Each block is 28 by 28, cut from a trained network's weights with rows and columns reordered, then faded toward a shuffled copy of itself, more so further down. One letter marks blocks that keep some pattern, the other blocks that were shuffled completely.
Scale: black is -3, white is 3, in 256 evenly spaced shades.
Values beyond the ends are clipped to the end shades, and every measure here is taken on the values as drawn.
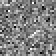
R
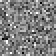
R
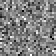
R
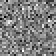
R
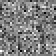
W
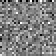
W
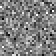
R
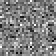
W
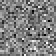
W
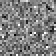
R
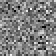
W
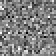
W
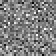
W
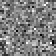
W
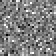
R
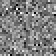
W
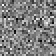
W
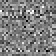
W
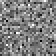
R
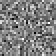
W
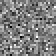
R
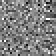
W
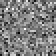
W
